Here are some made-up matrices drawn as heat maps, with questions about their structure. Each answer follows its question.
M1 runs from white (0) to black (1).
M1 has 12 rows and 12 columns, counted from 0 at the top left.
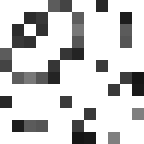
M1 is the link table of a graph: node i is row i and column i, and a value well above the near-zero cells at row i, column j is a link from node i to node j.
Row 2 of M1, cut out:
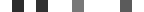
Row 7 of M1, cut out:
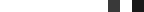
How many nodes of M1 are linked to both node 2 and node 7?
0
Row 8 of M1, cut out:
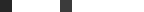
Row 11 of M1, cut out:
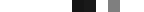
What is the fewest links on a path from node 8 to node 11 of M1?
4
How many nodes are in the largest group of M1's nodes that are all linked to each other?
5
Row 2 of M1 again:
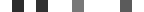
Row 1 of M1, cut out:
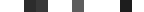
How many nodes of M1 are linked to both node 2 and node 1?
3
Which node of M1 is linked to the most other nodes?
node 6
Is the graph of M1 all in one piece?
yes
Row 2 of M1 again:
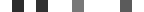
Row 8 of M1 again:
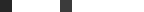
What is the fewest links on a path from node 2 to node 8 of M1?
4
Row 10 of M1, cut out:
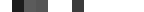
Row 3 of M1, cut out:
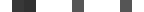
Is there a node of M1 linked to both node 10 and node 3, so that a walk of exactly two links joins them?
yes
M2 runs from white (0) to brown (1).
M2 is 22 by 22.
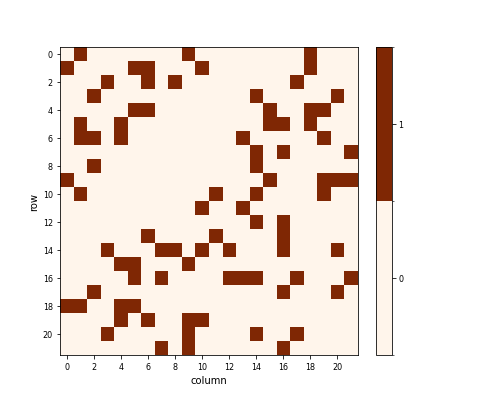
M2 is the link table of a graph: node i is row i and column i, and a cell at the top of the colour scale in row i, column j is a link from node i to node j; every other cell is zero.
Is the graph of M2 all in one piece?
yes
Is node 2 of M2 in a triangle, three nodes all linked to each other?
no
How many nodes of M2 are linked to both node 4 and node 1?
3
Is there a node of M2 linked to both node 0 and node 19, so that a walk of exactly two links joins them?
yes
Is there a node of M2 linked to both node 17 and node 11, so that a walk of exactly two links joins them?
no
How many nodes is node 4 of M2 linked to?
5
